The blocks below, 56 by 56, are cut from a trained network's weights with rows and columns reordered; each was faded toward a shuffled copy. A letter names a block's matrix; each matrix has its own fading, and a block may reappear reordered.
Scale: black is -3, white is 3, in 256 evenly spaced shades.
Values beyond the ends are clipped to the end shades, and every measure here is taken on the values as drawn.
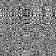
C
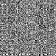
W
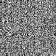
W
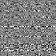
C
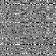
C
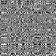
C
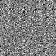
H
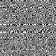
C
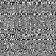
C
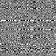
C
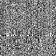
W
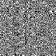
W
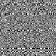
C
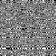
C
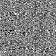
W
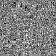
H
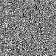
H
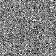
H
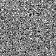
H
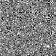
H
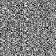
W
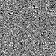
H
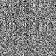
W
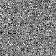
H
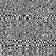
C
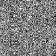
W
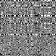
C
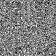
H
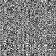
W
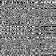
C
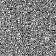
H
